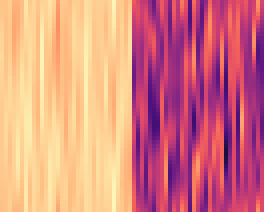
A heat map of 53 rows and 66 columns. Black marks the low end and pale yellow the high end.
The table splits into one row of 2 panels. Panel 1,1: very high, streaked downward, faint in contrast. Panel 1,2: middling, streaked downward, strong in contrast.
